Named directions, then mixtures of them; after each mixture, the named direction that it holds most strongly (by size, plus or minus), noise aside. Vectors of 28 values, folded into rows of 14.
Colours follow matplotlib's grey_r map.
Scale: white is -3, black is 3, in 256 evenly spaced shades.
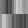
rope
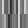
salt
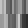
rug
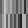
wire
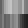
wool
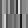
salt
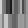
wool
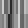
salt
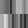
rope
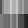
wool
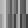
rug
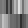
rope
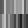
wire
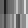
rug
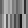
wire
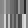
wire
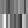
wire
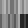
wool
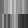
wool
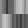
rope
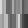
rug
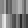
rope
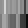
rug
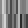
salt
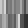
rug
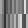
wire
